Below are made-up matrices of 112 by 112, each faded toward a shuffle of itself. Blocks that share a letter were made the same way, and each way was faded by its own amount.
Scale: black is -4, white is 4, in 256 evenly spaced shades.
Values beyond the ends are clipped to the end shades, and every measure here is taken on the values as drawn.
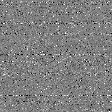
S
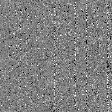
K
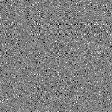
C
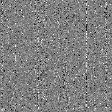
K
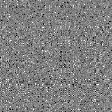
C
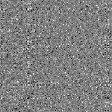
C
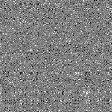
C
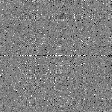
C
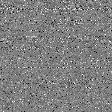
S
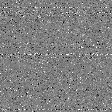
S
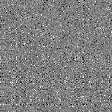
C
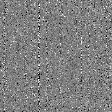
K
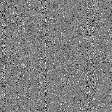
K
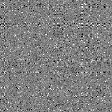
C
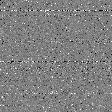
S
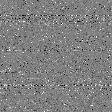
S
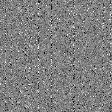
K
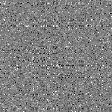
C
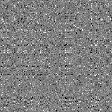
C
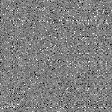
C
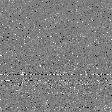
S
